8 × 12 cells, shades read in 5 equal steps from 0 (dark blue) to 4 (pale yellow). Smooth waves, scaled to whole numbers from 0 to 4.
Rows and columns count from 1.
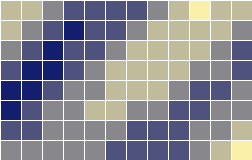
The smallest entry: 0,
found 7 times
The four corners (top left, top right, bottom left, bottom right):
3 3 2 4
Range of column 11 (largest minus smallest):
2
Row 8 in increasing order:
1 1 1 1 2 2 2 2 2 2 3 4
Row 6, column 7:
2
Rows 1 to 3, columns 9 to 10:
3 4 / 3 3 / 3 3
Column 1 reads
3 3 2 1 0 0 1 2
